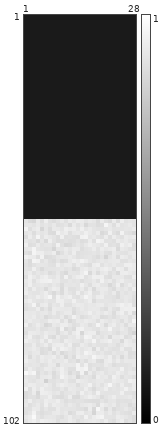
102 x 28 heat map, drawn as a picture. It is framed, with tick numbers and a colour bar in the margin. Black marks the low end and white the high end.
It is made of 2 by 1 panels. Panel 1,1: very low, flat. Panel 2,1: very high, fine-grained, faint in contrast.
